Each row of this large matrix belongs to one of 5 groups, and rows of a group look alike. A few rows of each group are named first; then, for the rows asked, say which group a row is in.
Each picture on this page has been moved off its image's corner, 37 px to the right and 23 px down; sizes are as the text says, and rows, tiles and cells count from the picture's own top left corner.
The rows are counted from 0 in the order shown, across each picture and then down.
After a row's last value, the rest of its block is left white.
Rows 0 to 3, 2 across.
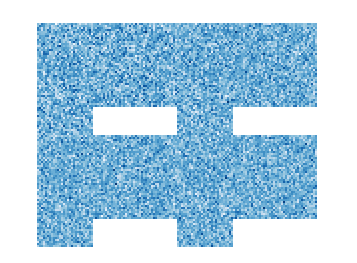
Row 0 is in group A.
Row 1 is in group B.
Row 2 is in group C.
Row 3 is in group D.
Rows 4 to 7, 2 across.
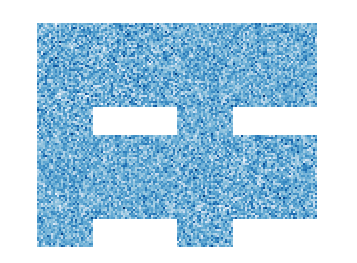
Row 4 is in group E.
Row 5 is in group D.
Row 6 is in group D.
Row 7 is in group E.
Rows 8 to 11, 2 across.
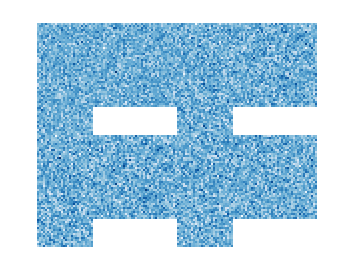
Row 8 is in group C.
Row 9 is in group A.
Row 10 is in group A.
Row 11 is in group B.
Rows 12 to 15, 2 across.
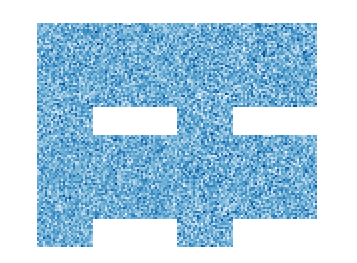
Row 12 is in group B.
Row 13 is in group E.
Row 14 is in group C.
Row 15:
B
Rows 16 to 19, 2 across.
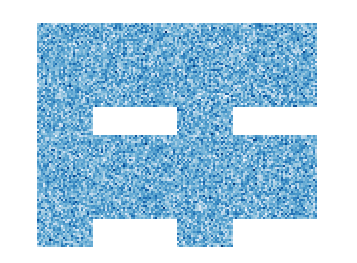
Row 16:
C
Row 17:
E
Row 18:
A
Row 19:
C
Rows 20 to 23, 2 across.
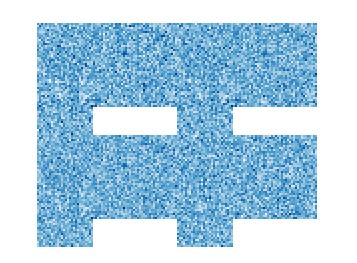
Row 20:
D
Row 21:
D
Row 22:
D
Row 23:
C
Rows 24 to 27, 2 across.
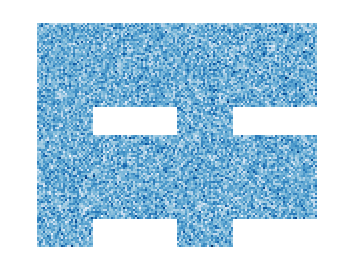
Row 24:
C
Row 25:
A
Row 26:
D
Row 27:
E
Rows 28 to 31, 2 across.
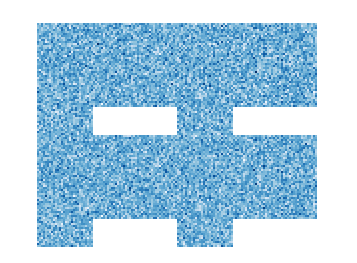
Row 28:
B
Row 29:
C
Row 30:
B
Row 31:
C
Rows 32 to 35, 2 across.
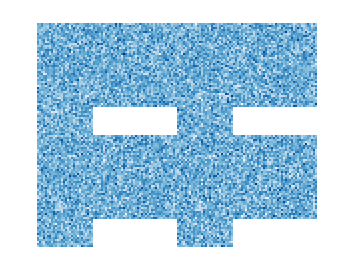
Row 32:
B
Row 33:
E
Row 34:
C
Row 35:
C
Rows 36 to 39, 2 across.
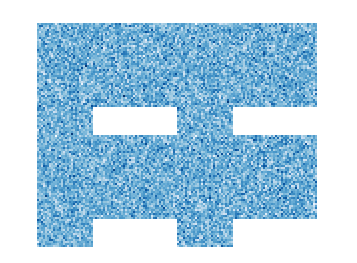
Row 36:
D
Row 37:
A
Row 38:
A
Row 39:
C
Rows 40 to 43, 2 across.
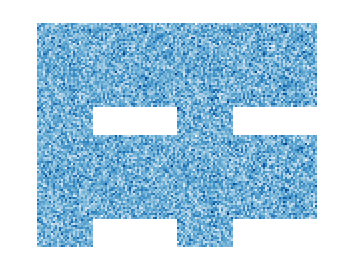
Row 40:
A
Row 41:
A
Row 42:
B
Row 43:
A
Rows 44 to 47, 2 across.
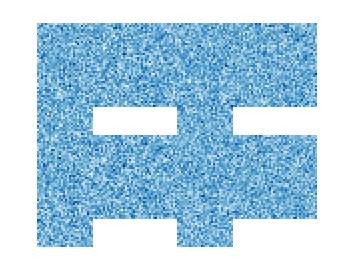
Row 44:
C
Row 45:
D
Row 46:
A
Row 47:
B
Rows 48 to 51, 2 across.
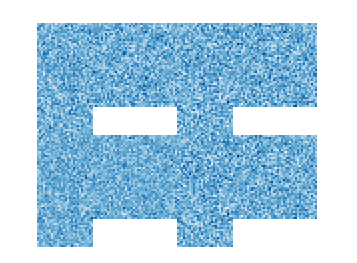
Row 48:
A
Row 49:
B
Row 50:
D
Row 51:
B
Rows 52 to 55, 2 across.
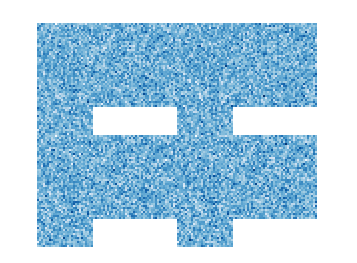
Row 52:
A
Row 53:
D
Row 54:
A
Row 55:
A
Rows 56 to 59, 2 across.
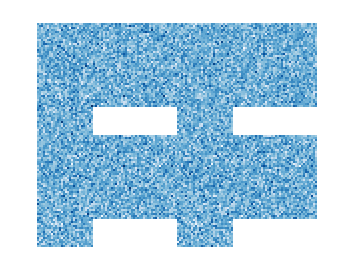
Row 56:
D
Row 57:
C
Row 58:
B
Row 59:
B
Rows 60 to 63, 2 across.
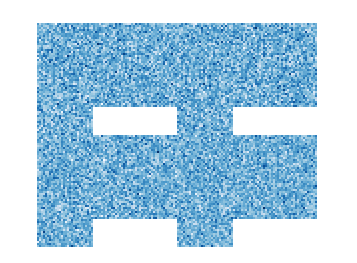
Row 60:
B
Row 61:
C
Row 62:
E
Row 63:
D
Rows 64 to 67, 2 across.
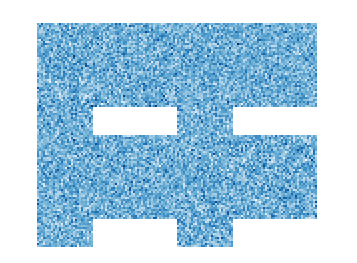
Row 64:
D
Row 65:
B
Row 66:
B
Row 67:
A
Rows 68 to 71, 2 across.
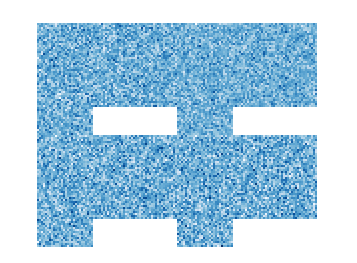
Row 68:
E
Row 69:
A
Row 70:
A
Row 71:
C
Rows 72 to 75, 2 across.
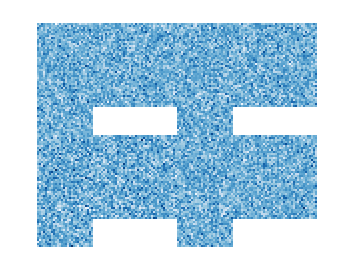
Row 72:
A
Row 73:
E
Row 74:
E
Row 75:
D
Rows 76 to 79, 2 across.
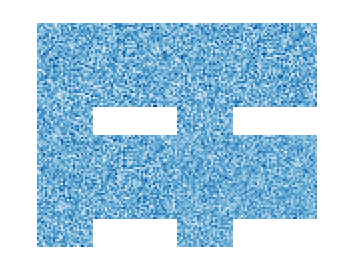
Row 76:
E
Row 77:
C
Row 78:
C
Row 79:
B
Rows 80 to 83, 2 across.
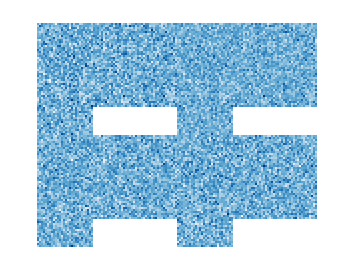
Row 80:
D
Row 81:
D
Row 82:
E
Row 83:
B
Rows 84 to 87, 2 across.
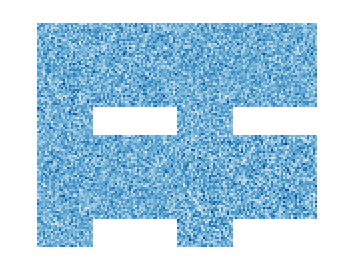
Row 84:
A
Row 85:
B
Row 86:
B
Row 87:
A
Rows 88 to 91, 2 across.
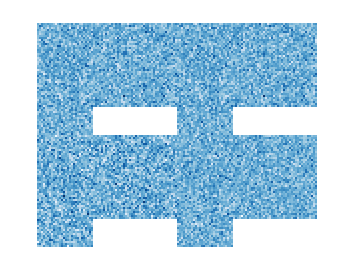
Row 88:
D
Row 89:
D
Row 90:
A
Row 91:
B
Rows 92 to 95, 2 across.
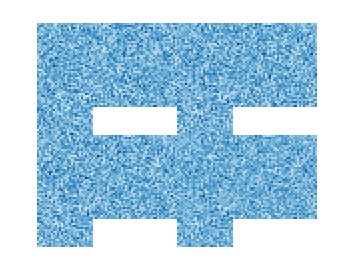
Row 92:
E
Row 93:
B
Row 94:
B
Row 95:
B
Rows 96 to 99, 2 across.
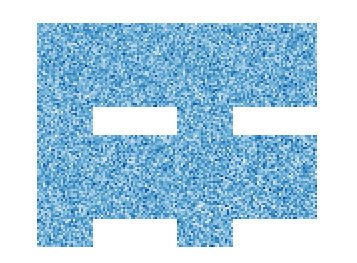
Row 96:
B
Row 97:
A
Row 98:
A
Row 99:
E
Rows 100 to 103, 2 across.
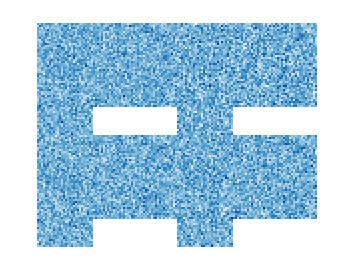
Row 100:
D
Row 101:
C
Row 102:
A
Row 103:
D
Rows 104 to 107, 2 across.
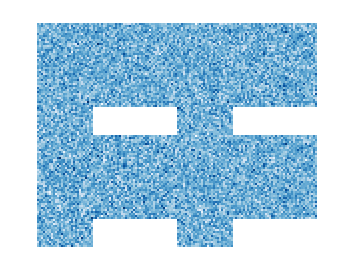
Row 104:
B
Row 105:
A
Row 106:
D
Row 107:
A
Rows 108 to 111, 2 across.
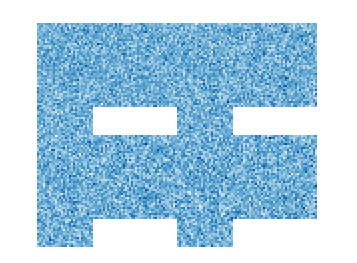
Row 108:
B
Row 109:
A
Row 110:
A
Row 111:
D
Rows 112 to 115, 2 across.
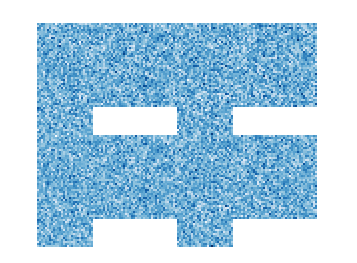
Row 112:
A
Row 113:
E
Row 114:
A
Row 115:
E
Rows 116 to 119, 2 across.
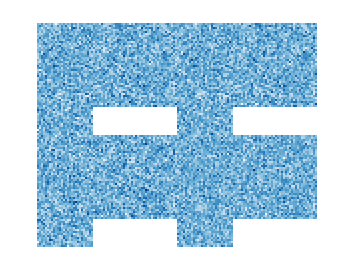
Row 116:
E
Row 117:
E
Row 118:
A
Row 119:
C
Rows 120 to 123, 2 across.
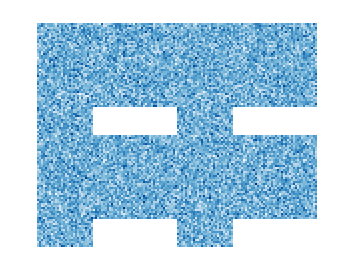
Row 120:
E
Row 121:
E
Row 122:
D
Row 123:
C
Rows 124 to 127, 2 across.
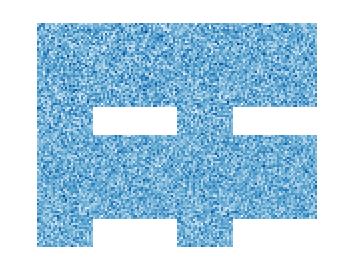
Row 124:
A
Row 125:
B
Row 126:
B
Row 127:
B
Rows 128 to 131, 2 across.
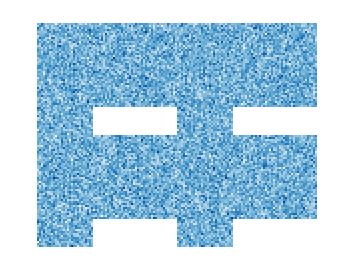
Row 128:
A
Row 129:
C
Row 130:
E
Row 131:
D
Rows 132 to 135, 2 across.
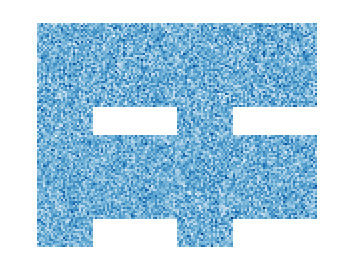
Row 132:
C
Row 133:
E
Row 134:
A
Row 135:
D
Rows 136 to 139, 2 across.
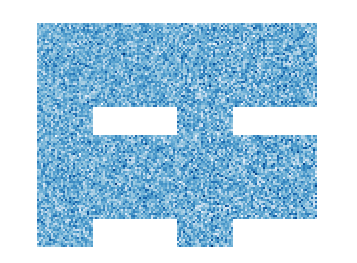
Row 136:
B
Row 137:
C
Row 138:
A
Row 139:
E
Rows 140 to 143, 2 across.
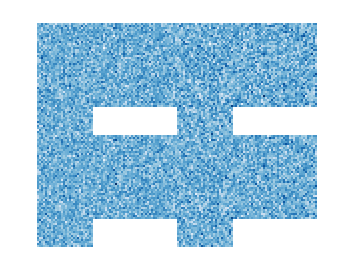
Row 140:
C
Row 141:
D
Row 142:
C
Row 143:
D
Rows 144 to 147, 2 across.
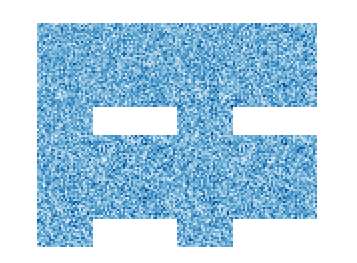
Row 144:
C
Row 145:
D
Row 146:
A
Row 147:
A
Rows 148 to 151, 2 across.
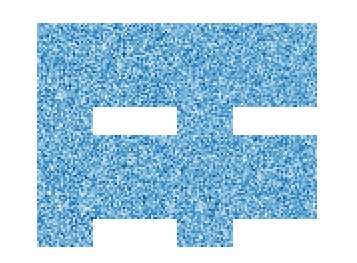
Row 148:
C
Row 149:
B
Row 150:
D
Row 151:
C
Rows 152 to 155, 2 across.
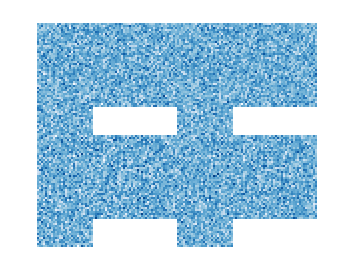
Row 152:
B
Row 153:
B
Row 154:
C
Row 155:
C
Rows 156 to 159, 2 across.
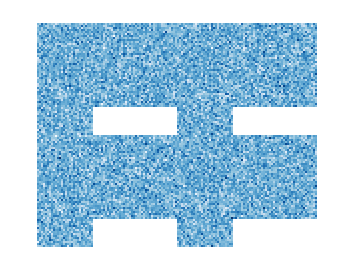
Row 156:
C
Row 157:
E
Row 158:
A
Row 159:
D
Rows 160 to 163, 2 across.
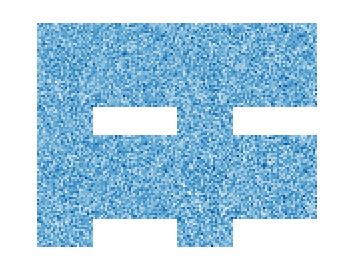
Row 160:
D
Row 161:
A
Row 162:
B
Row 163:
D
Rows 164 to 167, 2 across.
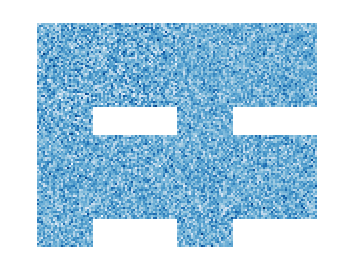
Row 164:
E
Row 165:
A
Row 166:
B
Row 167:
D
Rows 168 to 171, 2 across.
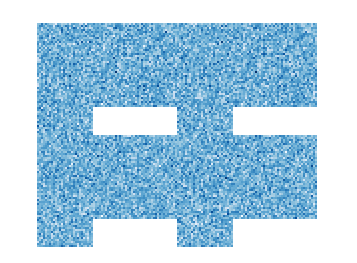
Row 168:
C
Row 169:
C
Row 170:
B
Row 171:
B
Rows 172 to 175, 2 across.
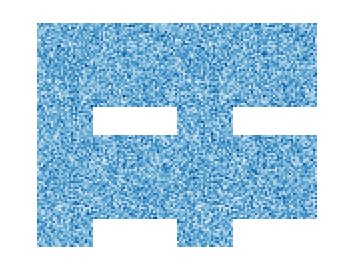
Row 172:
D
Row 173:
D
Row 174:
E
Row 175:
E
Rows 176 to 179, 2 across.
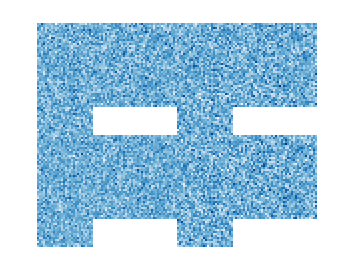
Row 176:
A
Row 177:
E
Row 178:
C
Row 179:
A
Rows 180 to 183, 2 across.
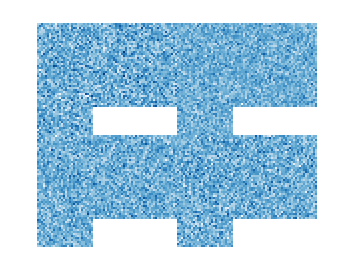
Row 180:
E
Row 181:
B
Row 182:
A
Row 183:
B
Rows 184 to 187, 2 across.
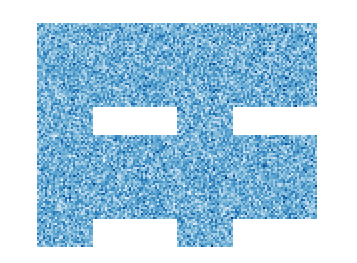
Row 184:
A
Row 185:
A
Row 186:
C
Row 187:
D
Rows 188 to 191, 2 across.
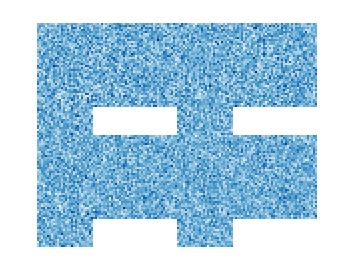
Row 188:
E
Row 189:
C
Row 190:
D
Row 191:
A
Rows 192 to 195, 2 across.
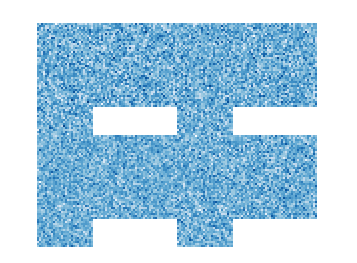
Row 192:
A
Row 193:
C
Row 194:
E
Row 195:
A
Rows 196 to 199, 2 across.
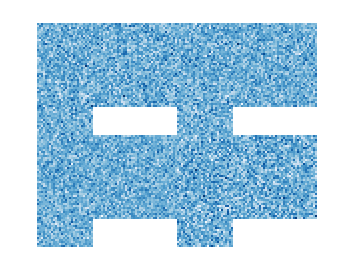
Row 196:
D
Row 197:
B
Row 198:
B
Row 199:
E
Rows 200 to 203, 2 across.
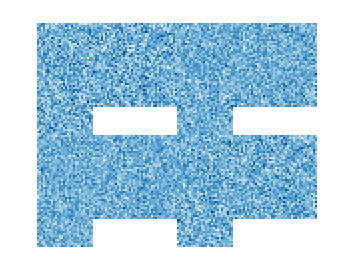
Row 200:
A
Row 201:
D
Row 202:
C
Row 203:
A
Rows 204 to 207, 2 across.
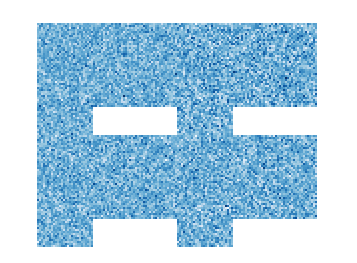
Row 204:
D
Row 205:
A
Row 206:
A
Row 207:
E
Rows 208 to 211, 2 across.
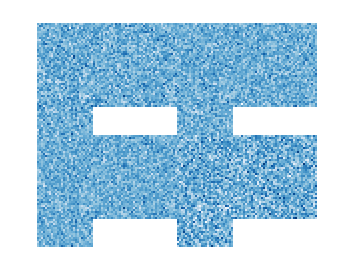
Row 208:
D
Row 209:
B
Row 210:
D
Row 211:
E
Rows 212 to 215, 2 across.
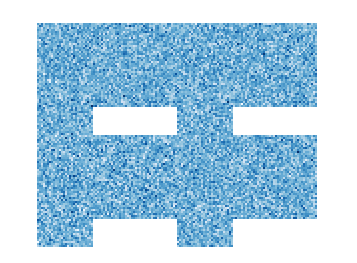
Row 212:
D
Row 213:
B
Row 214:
A
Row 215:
E
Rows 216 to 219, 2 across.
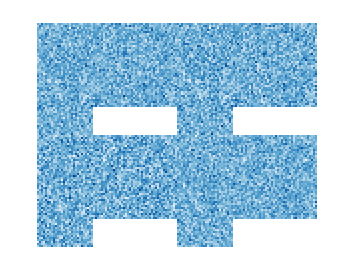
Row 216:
D
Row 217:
D
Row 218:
C
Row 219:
A
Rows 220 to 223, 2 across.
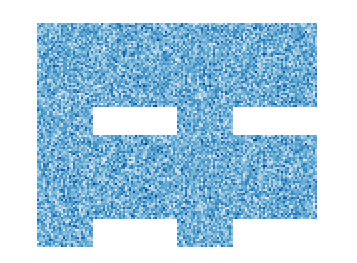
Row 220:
E
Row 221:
C
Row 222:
A
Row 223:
C
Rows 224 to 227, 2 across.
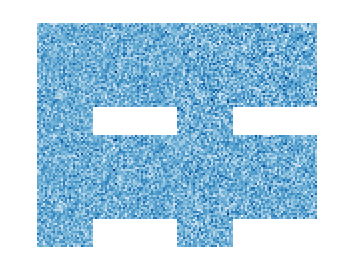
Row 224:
C
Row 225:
A
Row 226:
C
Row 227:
B
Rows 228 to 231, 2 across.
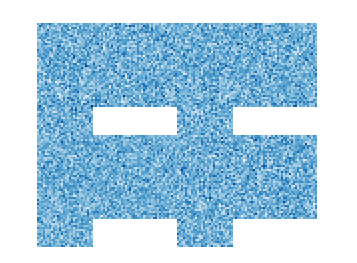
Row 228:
D
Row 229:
B
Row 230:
B
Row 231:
C
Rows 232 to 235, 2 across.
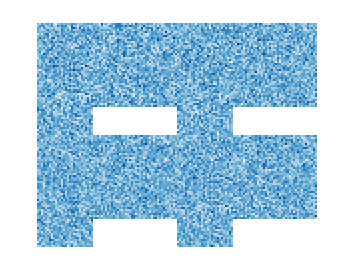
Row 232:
E
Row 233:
B
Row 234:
A
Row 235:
E
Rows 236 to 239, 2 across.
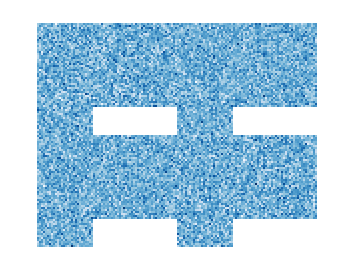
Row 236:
E
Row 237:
D
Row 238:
D
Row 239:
C
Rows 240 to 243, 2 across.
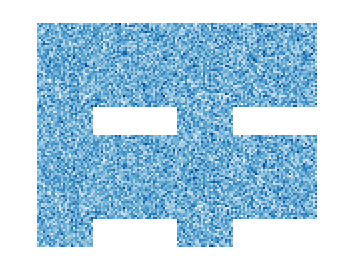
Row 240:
D
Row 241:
E
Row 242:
D
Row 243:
E
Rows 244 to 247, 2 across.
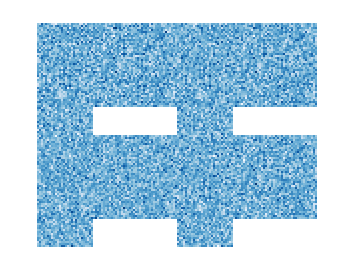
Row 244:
C
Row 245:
C
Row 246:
D
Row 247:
C
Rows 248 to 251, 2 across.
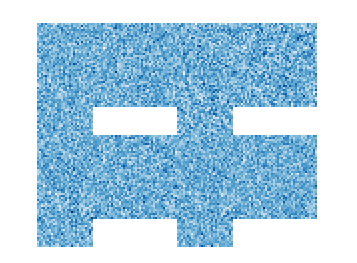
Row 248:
C
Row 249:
A
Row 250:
D
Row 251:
D
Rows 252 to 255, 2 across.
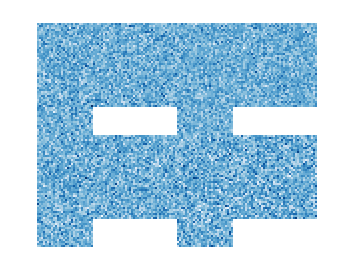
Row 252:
D
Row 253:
C
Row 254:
B
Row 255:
E
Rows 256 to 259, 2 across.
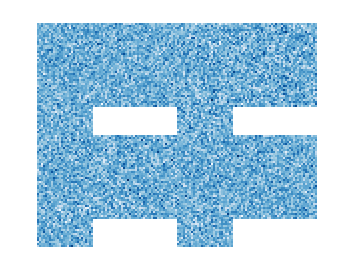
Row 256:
B
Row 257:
A
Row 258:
E
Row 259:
B
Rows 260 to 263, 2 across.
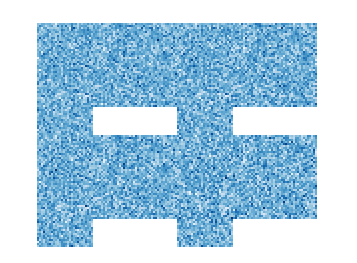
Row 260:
E
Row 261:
E
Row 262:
E
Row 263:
D
